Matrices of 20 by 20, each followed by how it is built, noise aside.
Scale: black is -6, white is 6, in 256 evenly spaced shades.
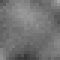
smooth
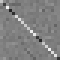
diagonal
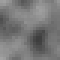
smooth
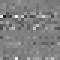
uneven rows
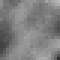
smooth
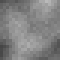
smooth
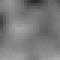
smooth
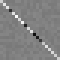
diagonal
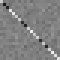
diagonal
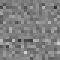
uneven rows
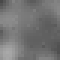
smooth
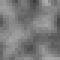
smooth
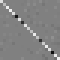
diagonal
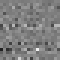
uneven rows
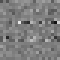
uneven rows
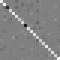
diagonal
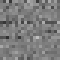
uneven rows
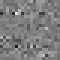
uneven rows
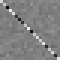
diagonal
